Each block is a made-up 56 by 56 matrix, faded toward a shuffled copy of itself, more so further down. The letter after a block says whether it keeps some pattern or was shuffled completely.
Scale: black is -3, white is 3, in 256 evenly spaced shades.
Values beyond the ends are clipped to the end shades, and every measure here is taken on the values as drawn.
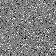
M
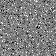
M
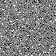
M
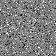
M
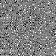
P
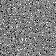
M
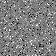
M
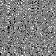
P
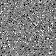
M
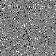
P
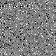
P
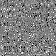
P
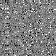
P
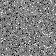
M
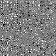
P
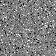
M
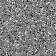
M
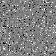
P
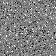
M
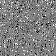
P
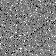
M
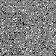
P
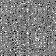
P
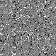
P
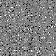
P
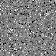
P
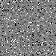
P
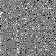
P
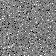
M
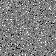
M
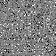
P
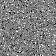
M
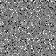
P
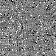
P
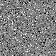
M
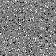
P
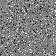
M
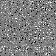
P
